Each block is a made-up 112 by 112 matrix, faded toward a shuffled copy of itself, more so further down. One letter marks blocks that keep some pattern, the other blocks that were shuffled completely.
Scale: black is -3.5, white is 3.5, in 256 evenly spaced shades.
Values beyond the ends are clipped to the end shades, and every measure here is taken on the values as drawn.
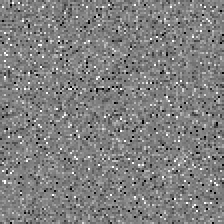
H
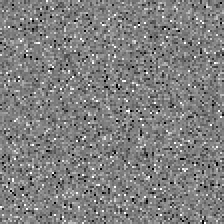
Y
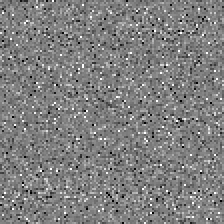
H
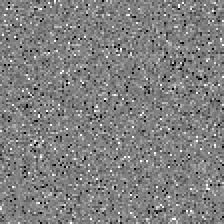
Y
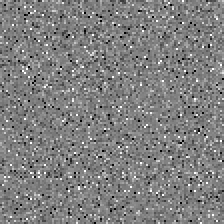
H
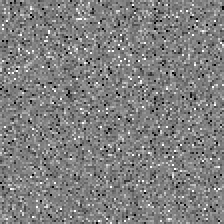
Y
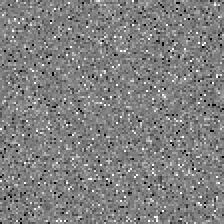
Y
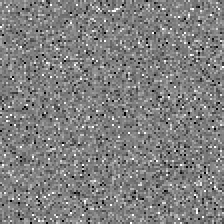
H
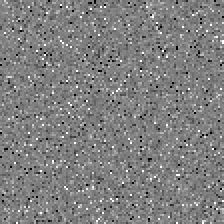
Y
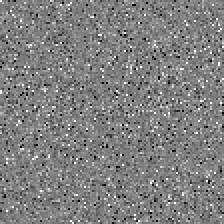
H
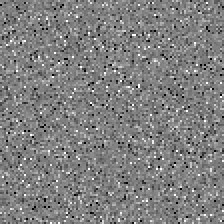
Y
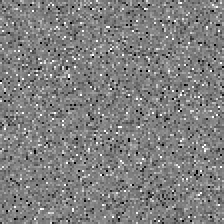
Y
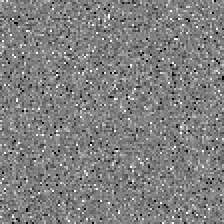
H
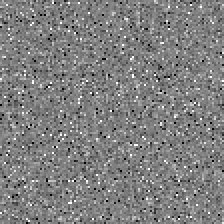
H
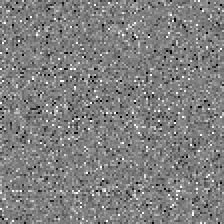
H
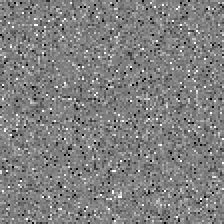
H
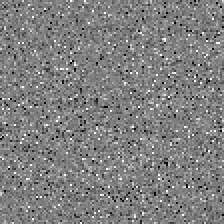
H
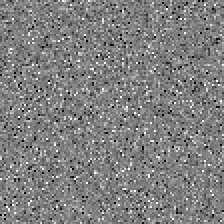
Y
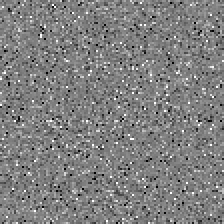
H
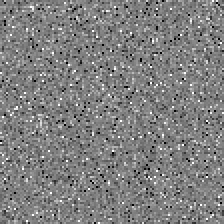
Y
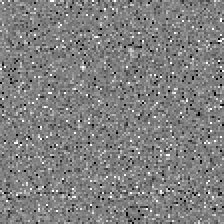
H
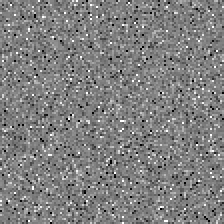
Y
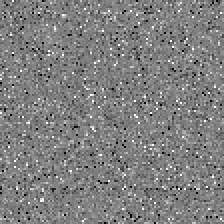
H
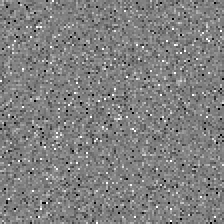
Y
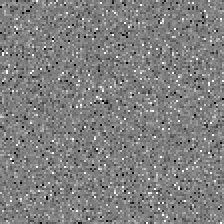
Y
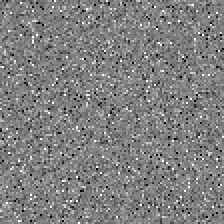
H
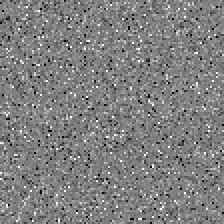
Y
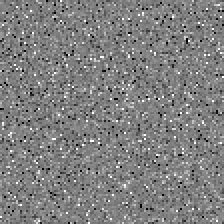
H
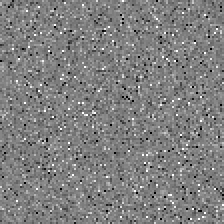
Y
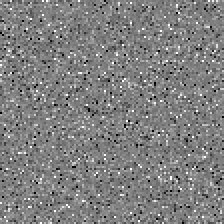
H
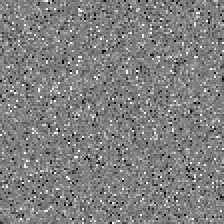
Y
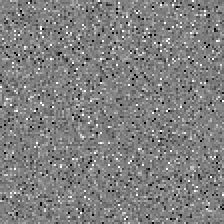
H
